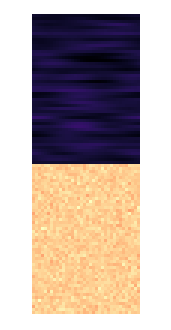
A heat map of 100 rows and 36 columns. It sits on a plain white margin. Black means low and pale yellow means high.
The table splits into 2 rows of 1 panel. Panel 1,1: very low, streaked across, faint in contrast. Panel 2,1: very high, fine-grained, faint in contrast.
